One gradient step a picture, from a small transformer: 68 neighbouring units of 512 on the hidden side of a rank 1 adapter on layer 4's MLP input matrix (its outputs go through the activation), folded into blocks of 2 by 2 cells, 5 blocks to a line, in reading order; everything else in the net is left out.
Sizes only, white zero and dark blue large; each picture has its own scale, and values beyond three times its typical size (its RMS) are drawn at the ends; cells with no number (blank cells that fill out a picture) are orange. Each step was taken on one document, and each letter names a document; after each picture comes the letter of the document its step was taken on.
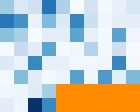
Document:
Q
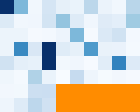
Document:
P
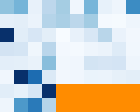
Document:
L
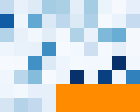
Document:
Q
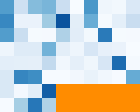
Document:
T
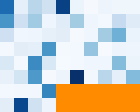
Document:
Q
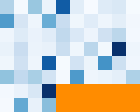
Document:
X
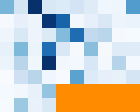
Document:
X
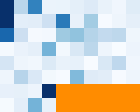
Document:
T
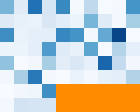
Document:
X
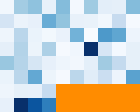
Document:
L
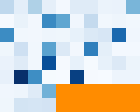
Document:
P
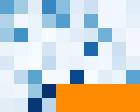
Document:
L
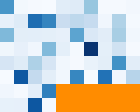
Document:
Q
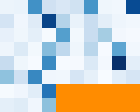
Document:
X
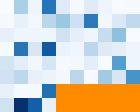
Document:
L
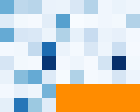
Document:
P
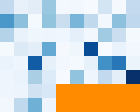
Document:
Q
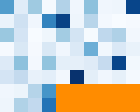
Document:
X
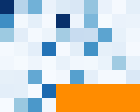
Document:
T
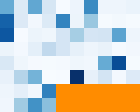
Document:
T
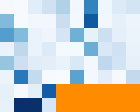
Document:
L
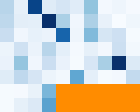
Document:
X
